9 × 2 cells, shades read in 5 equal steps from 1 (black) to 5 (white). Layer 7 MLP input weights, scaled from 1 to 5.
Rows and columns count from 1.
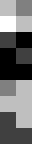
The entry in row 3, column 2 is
1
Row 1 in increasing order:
3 4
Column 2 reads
3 4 1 2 1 4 4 4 2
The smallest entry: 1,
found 4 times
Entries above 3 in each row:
1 2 0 0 0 1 2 1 0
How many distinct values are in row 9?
1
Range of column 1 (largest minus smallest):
4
